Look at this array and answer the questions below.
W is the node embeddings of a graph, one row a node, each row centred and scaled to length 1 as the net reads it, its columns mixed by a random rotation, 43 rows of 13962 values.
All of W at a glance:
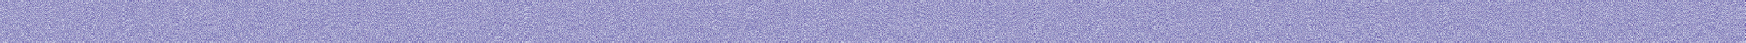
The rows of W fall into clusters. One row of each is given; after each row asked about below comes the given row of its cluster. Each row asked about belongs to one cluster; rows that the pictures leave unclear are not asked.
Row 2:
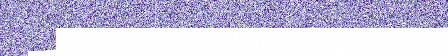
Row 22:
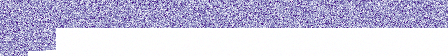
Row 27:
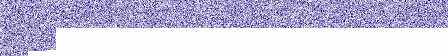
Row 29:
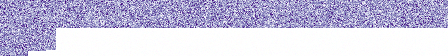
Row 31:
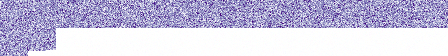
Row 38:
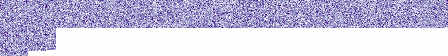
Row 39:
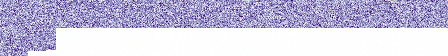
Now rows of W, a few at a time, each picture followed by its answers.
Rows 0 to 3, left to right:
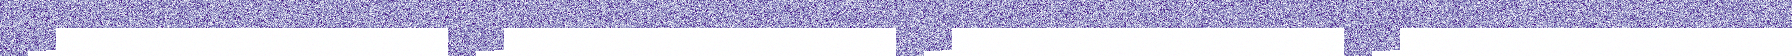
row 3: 29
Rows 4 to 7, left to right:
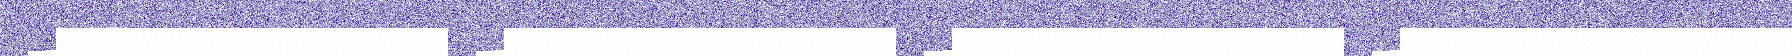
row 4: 27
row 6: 38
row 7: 31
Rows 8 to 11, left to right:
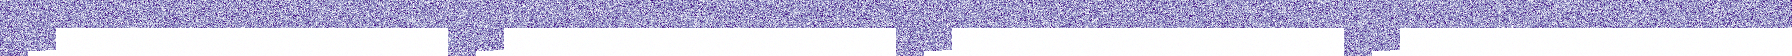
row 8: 22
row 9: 31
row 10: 22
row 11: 38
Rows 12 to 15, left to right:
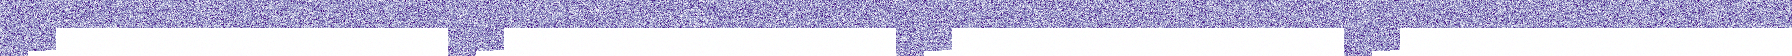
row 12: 27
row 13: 31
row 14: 22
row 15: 38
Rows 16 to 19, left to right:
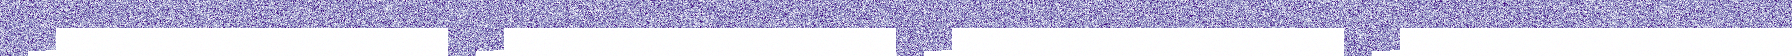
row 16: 27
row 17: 31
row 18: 22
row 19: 39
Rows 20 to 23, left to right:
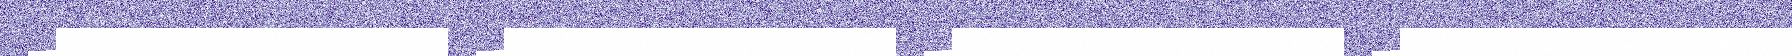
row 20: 29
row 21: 27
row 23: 38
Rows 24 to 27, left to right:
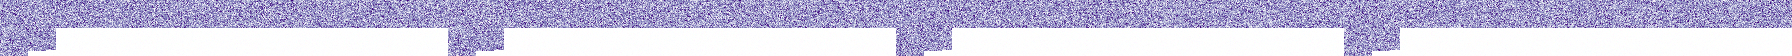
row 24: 39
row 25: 39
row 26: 29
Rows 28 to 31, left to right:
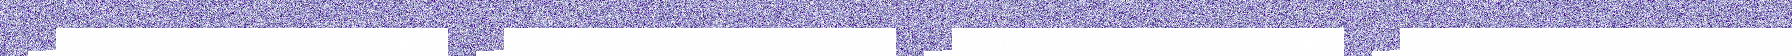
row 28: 31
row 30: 38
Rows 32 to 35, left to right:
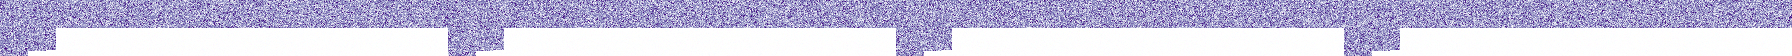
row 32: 38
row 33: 22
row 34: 22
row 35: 38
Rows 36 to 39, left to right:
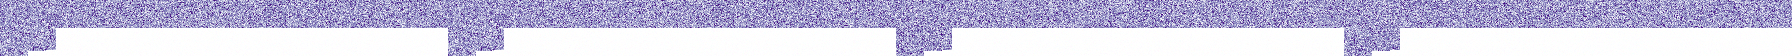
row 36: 2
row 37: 2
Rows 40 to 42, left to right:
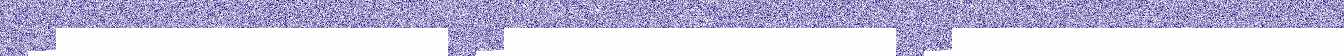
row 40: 2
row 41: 31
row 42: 31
